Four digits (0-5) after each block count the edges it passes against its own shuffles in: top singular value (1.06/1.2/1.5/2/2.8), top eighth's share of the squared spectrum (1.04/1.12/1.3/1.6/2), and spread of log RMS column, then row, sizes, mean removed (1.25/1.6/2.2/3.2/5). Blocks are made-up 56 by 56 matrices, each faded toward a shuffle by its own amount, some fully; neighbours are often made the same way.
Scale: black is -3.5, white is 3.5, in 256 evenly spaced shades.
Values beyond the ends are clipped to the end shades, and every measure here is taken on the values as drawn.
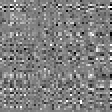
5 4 3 3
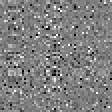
4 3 2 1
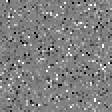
0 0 0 0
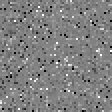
1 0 0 0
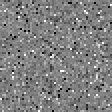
2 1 0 0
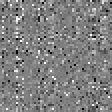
4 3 2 2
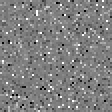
1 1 0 0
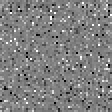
2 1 0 0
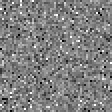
1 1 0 0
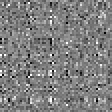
4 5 3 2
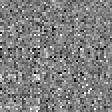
4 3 2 2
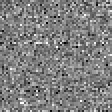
1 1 0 2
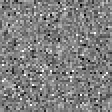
0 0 0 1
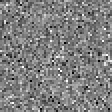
0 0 0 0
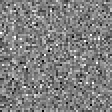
0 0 0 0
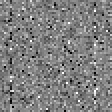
2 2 2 0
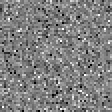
0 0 1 0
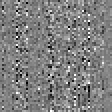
2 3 4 0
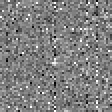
2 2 2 0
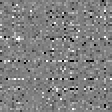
4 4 2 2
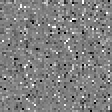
3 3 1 1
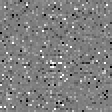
2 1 1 0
